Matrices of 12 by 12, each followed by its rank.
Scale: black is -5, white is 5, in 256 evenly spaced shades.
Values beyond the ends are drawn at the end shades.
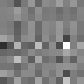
two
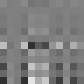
one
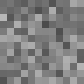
full rank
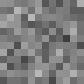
full rank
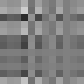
one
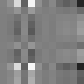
one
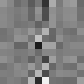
two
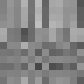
two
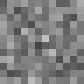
full rank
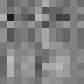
two
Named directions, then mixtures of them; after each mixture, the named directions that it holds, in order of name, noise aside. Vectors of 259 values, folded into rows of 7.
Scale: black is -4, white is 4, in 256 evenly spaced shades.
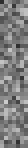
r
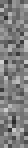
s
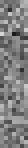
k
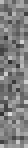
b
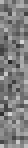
b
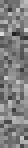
k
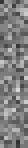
r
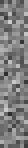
b, s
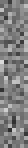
s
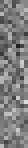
b, r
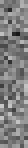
b, k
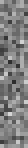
b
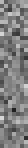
k, r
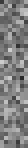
r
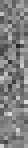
b, r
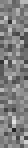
k, s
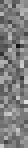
b, r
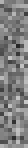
b, s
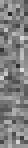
b, k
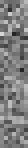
k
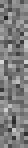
s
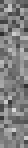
k, r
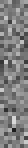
k, s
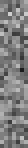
b, k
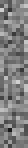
k, s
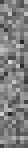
b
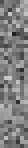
k, r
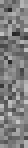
b, k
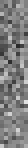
b, r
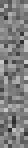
s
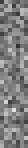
k, r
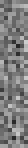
b, s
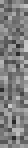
b, s
